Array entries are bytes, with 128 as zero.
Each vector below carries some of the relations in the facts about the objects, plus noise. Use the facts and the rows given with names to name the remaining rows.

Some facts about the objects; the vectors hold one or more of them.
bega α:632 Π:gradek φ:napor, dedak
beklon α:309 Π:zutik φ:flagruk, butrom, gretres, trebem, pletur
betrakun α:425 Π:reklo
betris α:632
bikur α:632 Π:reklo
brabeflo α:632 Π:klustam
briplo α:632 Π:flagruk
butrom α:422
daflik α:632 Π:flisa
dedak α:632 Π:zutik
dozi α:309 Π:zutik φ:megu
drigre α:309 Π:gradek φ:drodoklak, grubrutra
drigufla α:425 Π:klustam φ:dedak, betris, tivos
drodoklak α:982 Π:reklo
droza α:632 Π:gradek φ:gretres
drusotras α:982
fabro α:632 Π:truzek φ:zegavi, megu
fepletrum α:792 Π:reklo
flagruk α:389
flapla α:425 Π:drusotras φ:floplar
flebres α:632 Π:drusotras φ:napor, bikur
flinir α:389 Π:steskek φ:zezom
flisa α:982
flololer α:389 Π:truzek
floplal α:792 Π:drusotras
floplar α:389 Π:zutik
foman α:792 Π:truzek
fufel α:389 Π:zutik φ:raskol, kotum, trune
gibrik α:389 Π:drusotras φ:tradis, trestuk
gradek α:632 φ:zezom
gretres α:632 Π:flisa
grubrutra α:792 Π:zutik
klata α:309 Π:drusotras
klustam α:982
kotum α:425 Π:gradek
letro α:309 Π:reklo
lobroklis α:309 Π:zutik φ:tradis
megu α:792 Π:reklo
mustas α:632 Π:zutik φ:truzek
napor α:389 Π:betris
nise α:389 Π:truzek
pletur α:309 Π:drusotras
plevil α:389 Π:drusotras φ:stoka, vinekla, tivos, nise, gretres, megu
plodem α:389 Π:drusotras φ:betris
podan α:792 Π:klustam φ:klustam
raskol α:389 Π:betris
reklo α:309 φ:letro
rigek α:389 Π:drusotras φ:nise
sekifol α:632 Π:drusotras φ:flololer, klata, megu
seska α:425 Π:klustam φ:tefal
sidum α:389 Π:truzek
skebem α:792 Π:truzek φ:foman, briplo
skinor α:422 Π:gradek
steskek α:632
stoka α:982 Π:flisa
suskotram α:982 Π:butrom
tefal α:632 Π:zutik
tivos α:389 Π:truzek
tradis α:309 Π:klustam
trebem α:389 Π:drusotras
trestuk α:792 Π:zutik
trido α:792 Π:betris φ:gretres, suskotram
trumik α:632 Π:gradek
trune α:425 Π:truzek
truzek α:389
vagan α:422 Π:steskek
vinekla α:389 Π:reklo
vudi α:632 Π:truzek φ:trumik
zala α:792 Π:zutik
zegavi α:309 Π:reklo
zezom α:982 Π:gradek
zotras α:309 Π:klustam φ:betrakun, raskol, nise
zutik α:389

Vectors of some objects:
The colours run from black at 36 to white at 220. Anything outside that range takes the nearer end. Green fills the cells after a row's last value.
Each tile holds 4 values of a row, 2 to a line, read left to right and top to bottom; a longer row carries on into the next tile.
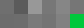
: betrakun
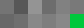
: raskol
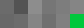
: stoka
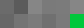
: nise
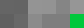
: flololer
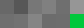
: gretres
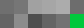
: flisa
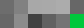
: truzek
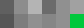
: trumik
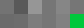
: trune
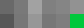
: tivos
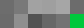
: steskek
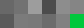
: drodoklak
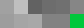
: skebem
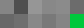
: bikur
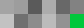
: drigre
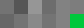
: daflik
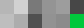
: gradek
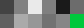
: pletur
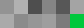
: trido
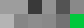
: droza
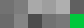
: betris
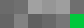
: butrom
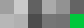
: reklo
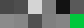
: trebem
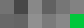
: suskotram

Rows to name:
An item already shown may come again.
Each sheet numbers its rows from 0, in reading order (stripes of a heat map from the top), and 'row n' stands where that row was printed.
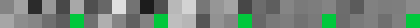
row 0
fabro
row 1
floplal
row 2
gradek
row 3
nise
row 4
nise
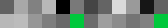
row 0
plevil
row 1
klata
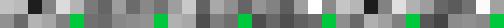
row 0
mustas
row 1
napor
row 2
reklo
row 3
zutik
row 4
mustas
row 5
dedak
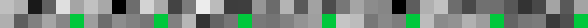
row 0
lobroklis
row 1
beklon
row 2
drusotras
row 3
zezom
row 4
rigek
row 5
flinir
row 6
megu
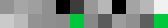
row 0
gibrik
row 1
dozi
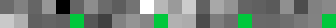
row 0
sekifol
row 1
trestuk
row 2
reklo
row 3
vagan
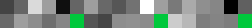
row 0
klata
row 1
dedak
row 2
rigek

